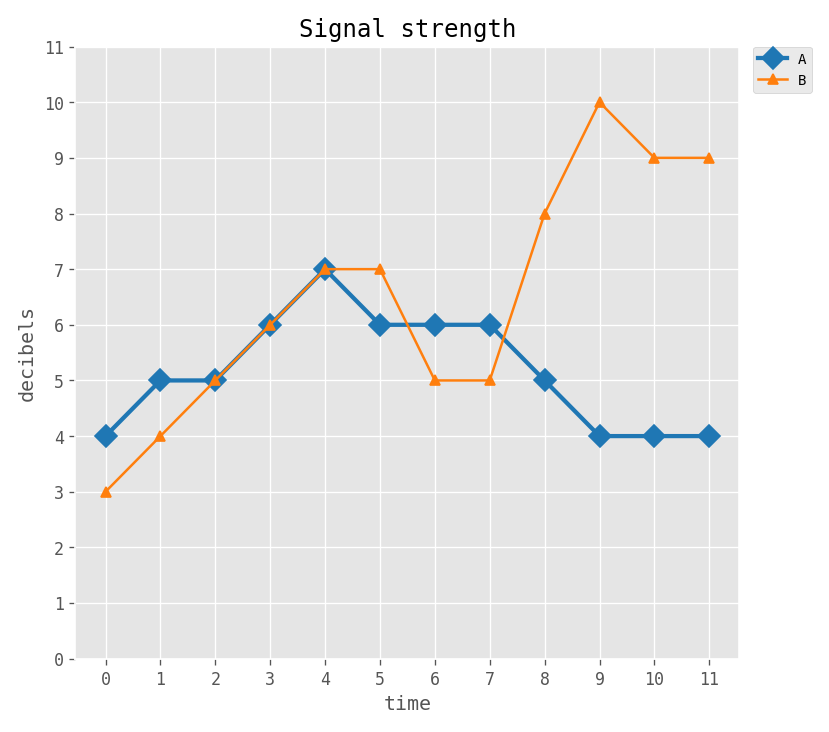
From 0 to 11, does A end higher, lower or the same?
the same
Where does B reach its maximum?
9
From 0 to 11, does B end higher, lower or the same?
higher
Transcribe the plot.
Title: Signal strength
x-axis: time, ticks 0 1 2 3 4 5 6 7 8 9 10 11
y-axis: decibels, ticks 0 1 2 3 4 5 6 7 8 9 10 11
Legend: A, B
Values:
A: 4 5 5 6 7 6 6 6 5 4 4 4
B: 3 4 5 6 7 7 5 5 8 10 9 9
